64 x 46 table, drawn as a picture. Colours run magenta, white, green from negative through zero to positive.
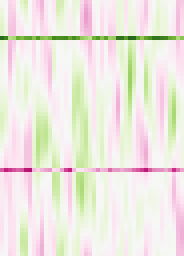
Histogram: heavy tails on both sides. Odd lines: rows 10 and 43. Grain: streaks running down. Slope: none. Average level on the scale: 50%.
